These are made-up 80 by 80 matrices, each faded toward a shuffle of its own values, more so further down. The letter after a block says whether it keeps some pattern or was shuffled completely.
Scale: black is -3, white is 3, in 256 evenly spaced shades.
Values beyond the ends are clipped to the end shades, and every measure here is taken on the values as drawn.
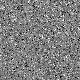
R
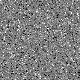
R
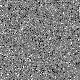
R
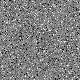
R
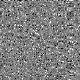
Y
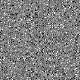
Y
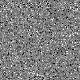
Y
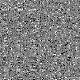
Y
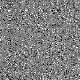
Y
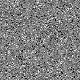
Y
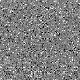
Y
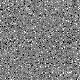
Y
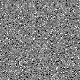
Y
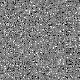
Y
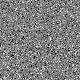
R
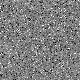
R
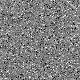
R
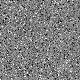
R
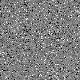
Y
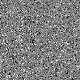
Y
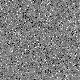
R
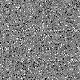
Y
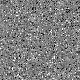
Y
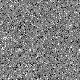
Y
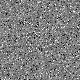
R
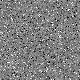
R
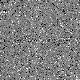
Y
